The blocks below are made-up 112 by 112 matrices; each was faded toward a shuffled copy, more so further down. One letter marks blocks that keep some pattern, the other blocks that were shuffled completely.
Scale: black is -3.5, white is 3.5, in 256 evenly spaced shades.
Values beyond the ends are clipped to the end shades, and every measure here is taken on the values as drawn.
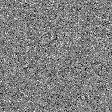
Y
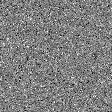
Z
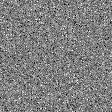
Z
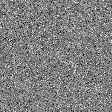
Z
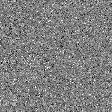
Y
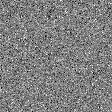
Z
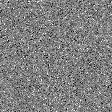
Z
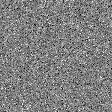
Z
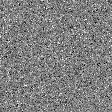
Z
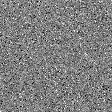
Y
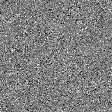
Y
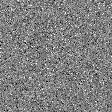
Z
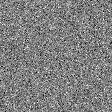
Z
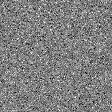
Y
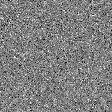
Y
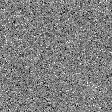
Y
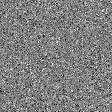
Y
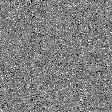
Y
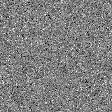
Z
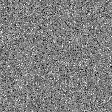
Y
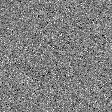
Z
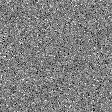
Z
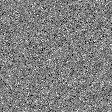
Z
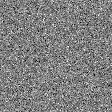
Z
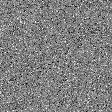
Z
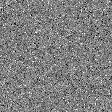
Z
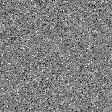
Y
